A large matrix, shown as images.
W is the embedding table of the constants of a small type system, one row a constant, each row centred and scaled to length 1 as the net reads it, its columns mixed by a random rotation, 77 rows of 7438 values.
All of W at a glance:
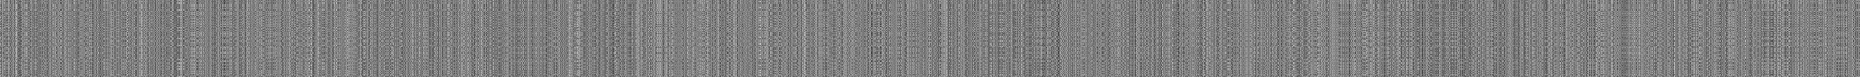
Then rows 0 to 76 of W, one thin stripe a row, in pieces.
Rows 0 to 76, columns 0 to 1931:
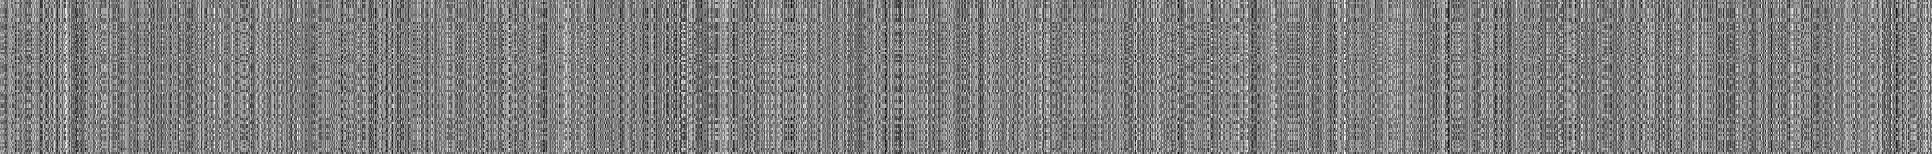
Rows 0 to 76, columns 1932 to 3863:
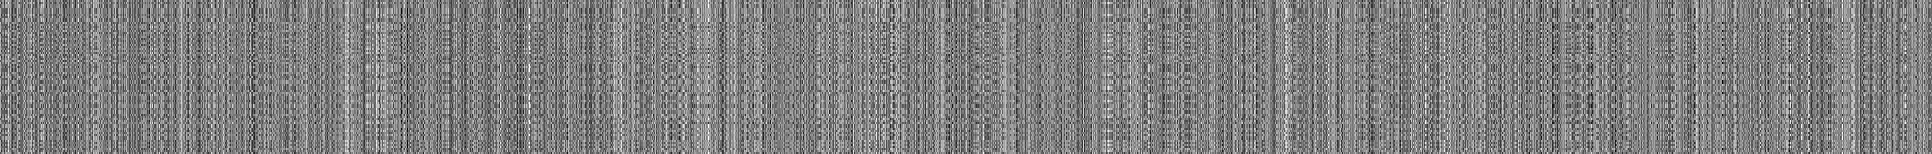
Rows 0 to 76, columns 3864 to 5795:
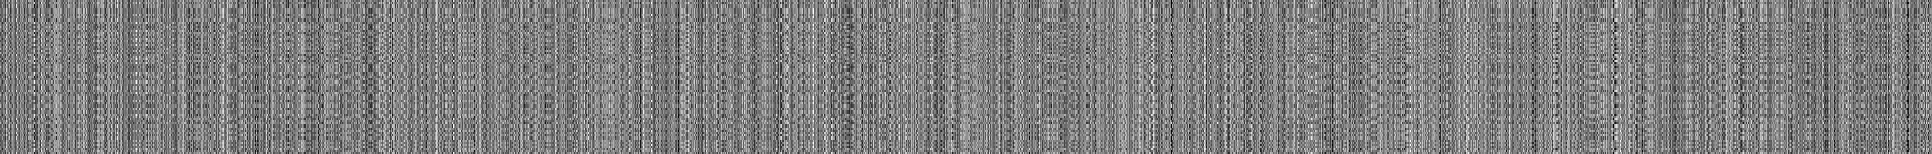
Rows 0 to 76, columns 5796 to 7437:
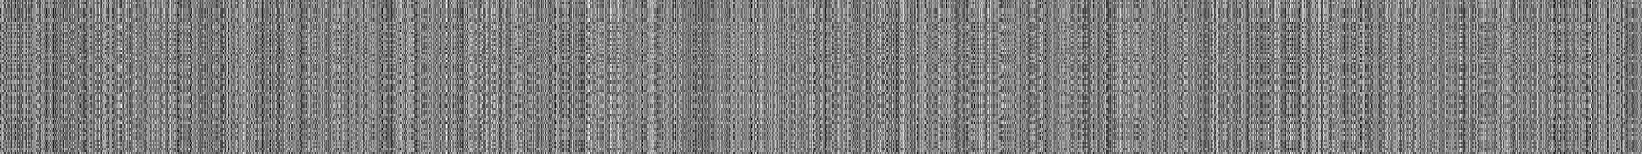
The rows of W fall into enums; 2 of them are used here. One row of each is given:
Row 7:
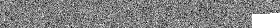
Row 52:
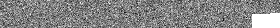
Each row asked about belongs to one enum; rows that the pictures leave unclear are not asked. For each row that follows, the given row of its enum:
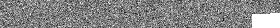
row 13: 52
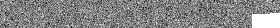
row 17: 7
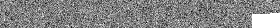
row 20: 7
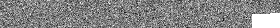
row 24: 52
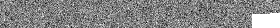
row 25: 7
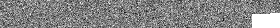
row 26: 52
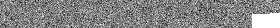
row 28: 7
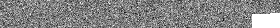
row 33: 52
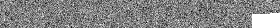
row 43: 7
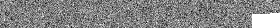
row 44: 7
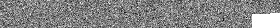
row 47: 52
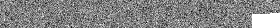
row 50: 7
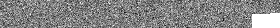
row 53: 52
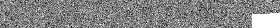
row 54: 7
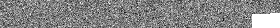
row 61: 52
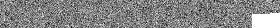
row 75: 7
